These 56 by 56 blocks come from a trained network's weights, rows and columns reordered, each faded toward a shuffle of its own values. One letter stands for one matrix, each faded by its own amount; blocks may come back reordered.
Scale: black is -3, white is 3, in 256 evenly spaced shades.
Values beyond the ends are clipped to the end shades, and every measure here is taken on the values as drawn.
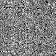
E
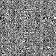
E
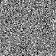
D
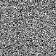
D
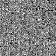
E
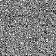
D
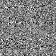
E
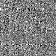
E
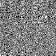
E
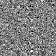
D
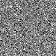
D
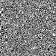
D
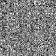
E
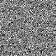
D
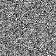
D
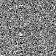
D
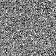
D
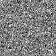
D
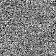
D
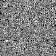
E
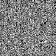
E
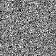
D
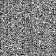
E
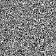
D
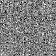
E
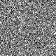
D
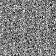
E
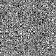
E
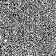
E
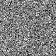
D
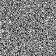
D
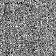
E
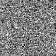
D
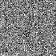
E
